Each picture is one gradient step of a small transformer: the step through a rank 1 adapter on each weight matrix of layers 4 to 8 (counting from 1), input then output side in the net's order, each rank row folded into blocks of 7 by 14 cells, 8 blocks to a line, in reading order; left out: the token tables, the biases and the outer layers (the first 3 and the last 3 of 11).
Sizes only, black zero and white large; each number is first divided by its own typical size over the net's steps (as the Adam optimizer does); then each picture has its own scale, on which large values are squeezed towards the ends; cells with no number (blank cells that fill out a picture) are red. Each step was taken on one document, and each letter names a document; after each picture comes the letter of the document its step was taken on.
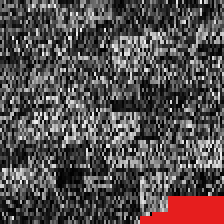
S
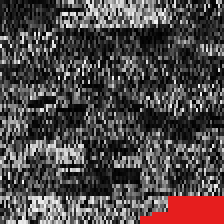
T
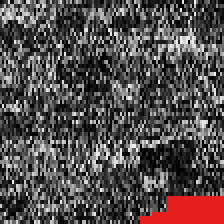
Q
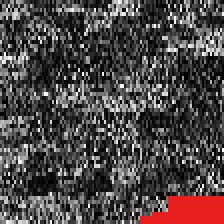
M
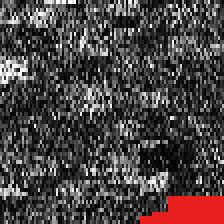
Q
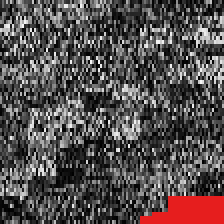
S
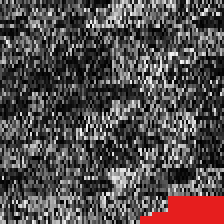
T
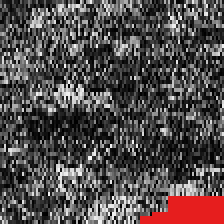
T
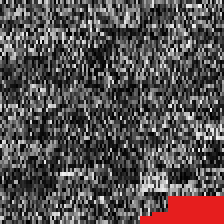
T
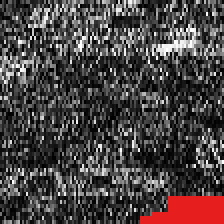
Q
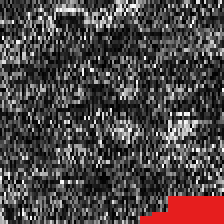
M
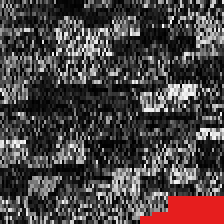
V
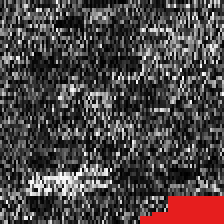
M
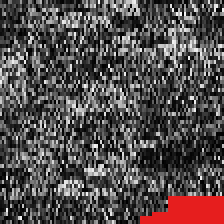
Q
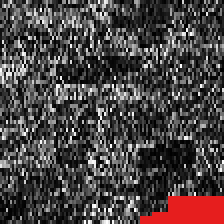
Q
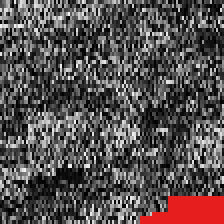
S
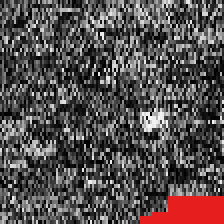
T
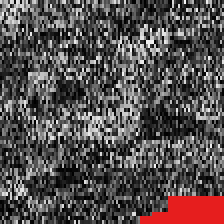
S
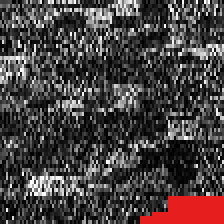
Q
